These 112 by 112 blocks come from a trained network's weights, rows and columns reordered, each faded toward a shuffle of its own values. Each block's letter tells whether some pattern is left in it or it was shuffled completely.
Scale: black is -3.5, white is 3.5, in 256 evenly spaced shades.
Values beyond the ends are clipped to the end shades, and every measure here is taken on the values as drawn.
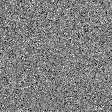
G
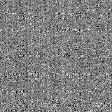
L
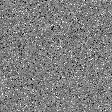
G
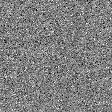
G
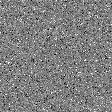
G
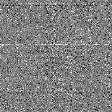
L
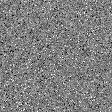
G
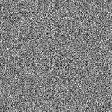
L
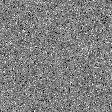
G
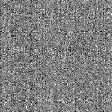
L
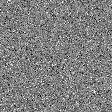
G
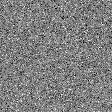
G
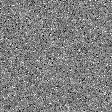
G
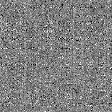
L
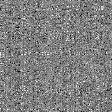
L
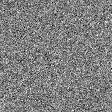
G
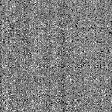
L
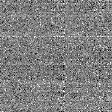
L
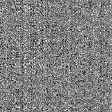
L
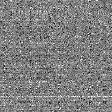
L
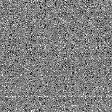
L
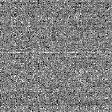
L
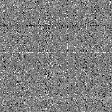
L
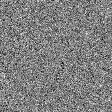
G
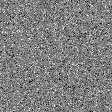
G
